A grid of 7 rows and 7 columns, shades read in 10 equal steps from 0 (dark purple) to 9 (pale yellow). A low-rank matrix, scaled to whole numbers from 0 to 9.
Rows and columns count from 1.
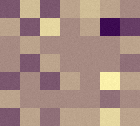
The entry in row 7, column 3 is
4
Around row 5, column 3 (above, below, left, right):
6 5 5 6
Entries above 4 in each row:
5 4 7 5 5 6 5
